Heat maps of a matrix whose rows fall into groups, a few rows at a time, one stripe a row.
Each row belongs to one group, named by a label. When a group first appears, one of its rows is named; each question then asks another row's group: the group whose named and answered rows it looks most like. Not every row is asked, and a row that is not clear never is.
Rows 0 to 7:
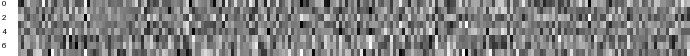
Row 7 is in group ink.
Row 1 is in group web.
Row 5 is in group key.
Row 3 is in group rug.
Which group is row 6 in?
key
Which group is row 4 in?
web
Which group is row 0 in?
rug
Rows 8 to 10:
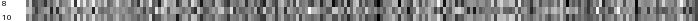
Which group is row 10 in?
web
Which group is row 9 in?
ink
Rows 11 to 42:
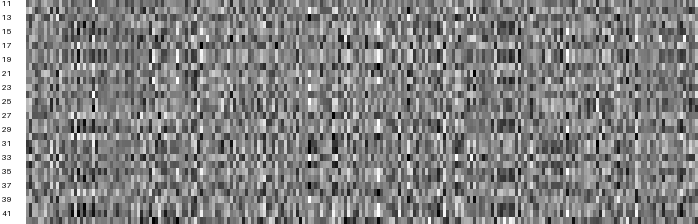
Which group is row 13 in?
rug
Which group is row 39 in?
ink
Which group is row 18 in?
key
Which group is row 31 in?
rug
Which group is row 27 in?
web
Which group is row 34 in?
rug
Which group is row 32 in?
rug
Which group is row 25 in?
ink
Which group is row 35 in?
key
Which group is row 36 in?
key
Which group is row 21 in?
ink
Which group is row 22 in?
key
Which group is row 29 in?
key
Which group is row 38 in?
web
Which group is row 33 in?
ink
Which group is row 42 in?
web
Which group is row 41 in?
key
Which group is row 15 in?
key
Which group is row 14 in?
key
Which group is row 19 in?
key
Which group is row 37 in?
rug
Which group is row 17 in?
web
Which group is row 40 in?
key
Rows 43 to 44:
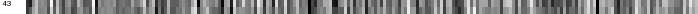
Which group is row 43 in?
rug
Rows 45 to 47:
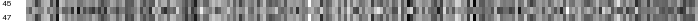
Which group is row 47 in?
ink
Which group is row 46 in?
key
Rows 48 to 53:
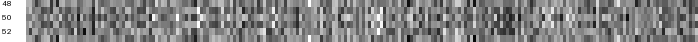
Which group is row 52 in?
key
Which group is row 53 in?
ink
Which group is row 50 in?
key
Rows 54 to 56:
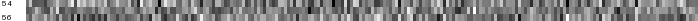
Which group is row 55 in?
rug
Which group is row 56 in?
key
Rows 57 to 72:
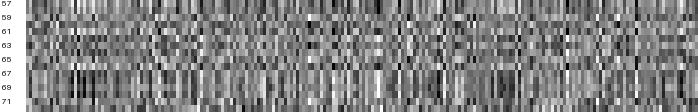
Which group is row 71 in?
ink
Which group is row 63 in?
rug
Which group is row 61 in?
web
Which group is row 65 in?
ink
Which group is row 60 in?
rug
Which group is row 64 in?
key
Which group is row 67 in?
key
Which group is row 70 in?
key
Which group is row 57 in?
web
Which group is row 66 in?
web
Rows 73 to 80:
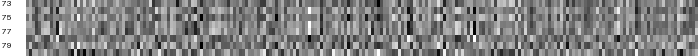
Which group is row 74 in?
ink
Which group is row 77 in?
ink
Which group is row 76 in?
ink
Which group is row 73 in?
web
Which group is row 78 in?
rug
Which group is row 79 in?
web
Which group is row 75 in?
web
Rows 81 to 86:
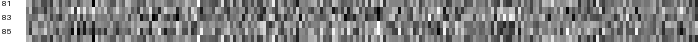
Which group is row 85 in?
key
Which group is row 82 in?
web
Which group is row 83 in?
web
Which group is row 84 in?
key
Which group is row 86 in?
ink
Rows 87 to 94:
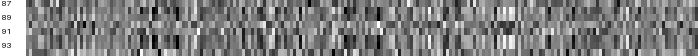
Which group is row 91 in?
ink
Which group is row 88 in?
web
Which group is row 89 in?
web
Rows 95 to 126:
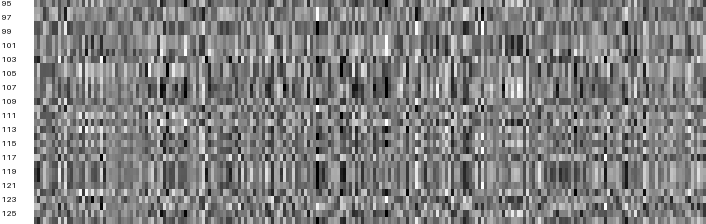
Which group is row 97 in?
ink
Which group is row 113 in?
web
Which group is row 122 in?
web
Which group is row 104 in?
web
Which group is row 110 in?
ink
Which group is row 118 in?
rug
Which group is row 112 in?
key
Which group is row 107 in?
web
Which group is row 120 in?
rug
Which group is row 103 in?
rug
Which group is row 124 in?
ink
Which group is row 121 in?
rug
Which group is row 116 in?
rug
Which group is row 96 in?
ink
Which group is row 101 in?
key
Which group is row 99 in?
rug
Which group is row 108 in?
web
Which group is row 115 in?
web
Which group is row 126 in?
rug
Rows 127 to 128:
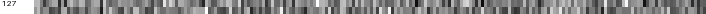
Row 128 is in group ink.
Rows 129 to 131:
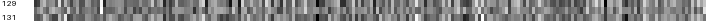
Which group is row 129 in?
rug
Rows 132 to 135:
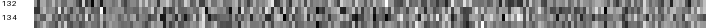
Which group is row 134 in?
web
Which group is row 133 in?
rug
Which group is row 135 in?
rug
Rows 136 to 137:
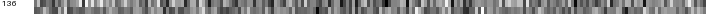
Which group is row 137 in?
rug
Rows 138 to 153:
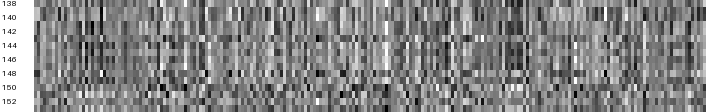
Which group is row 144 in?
key
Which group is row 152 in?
ink
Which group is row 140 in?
ink
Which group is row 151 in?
web
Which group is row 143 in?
rug
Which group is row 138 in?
key
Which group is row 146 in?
key
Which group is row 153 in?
web
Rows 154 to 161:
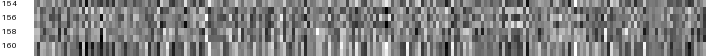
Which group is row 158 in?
ink
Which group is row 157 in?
web
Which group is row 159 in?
ink
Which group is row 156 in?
ink
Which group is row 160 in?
key
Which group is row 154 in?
key
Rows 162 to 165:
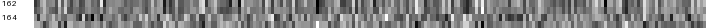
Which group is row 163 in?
rug
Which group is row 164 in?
key
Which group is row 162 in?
rug
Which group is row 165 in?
ink
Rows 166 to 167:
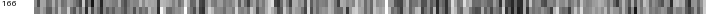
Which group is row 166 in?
key
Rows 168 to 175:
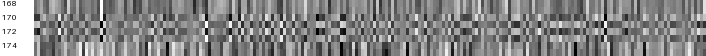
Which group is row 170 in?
rug
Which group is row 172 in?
rug
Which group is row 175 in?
web
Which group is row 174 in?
web
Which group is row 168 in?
ink
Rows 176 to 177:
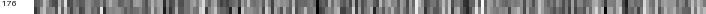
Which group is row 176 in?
rug
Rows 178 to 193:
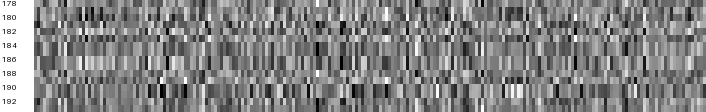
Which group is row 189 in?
key
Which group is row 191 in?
web
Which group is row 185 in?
rug
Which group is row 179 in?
key
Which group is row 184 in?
rug
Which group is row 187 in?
web
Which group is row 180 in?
key
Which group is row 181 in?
rug
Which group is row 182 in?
web
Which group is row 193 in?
rug
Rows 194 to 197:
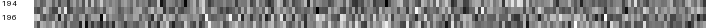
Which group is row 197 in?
key
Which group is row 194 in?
web
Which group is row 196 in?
ink
